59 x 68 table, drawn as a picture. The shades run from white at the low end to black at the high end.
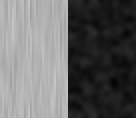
It is made of 1 by 2 panels. Panel 1,1: low, streaked downward, faint in contrast. Panel 1,2: very high, blotchy, faint in contrast.
